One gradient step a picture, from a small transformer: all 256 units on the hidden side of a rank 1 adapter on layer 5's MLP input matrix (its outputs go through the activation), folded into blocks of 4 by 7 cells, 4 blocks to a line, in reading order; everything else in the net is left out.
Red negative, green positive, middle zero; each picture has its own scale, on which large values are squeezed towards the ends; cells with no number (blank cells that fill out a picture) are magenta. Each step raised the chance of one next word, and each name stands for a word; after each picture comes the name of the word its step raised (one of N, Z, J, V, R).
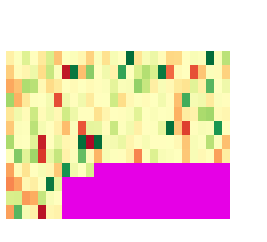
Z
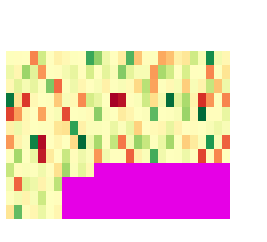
Z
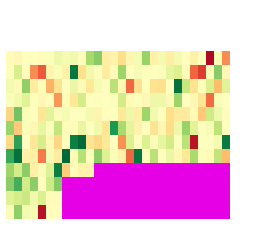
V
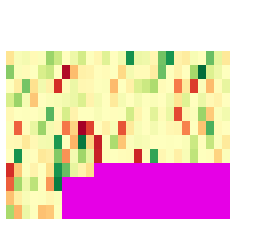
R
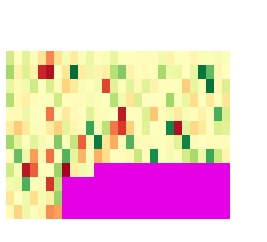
V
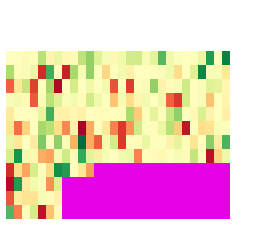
R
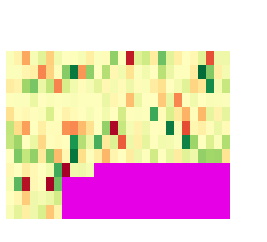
V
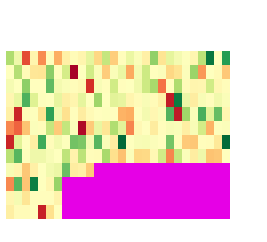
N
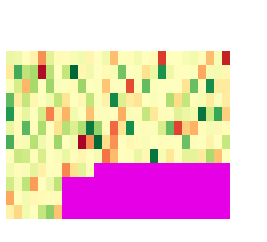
Z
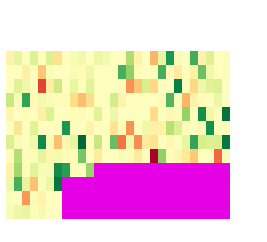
N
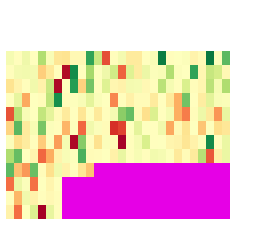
R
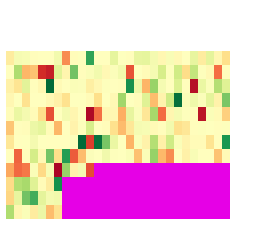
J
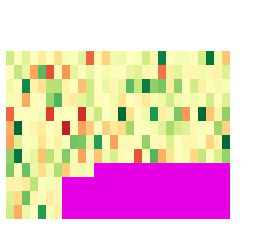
N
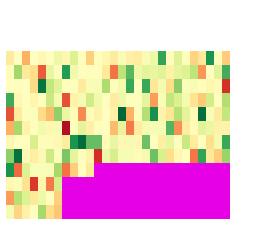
N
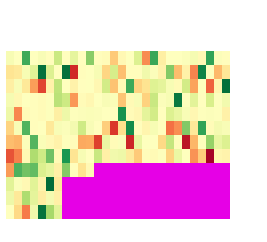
V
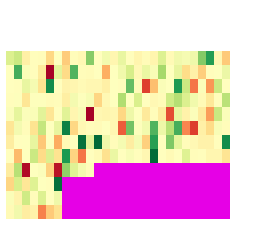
J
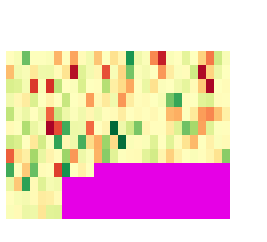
V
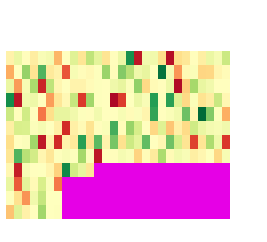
Z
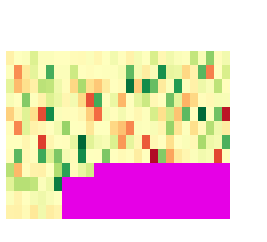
N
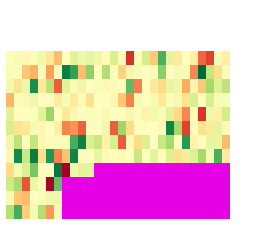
V
